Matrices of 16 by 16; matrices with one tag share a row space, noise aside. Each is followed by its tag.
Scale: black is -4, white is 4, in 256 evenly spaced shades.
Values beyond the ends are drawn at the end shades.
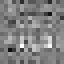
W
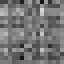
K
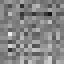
W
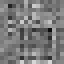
W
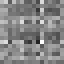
K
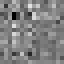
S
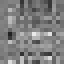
W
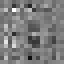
S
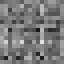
K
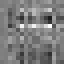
W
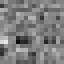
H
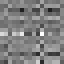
K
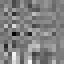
S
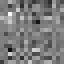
W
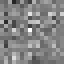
S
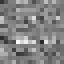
H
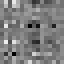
S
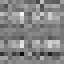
K
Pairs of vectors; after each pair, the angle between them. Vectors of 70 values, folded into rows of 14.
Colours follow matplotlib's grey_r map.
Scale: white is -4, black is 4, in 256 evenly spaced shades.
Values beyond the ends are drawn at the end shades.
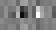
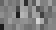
partly opposed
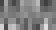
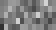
partly opposed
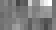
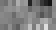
nearly opposite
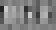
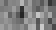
orthogonal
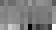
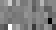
orthogonal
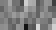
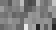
nearly opposite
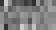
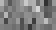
partly opposed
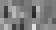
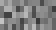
partly aligned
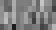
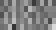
partly aligned
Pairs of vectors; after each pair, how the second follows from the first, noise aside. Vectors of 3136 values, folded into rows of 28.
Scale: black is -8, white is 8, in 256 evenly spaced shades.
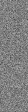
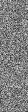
scaled up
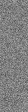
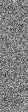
scaled up
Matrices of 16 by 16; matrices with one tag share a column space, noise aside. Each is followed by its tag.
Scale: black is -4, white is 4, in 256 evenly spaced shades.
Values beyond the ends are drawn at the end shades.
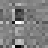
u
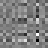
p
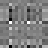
u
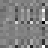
u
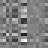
p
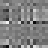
u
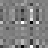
u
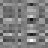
p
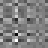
p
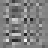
p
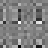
u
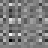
p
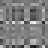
u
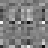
u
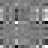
u
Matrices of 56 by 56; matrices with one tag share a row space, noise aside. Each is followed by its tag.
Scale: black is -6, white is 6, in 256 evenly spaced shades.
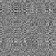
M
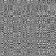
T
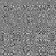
T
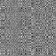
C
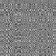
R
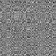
M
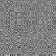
R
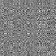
T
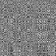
T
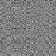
M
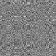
M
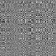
C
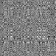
T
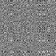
T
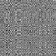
R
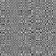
C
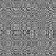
M
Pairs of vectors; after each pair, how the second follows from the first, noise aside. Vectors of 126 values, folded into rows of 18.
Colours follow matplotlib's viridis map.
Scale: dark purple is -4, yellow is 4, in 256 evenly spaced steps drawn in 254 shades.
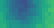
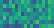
shuffled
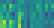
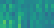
shrunk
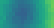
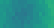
shrunk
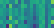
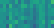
shrunk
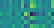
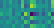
copied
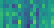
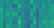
shrunk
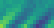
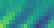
copied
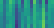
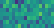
shuffled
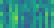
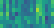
reversed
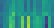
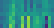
copied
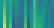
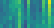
reversed
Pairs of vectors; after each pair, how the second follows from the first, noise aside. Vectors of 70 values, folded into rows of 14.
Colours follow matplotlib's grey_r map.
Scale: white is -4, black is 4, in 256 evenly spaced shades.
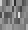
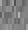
shrunk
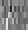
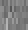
shrunk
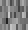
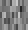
reversed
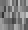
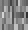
sign-scrambled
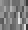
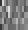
reversed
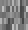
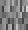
sign-scrambled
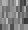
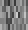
shuffled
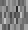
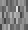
negated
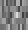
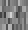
reversed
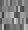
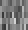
sign-scrambled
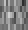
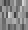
sign-scrambled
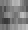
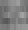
shrunk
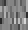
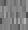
shrunk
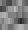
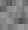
shrunk
